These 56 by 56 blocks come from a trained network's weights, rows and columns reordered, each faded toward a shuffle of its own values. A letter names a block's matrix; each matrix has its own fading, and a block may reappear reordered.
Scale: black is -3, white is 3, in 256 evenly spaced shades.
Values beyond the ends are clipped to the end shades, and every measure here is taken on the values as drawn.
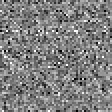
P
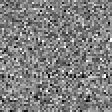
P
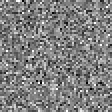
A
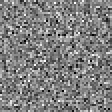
A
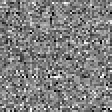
P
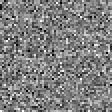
A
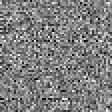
P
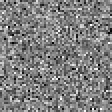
P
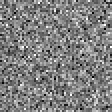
A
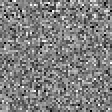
A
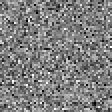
A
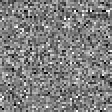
P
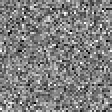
A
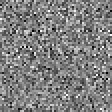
A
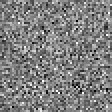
A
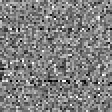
P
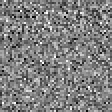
A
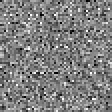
P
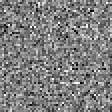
P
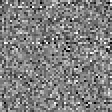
P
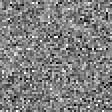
P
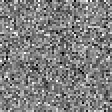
A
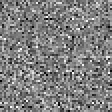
P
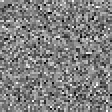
A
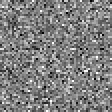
A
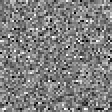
P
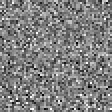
A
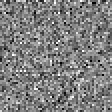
P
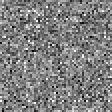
A
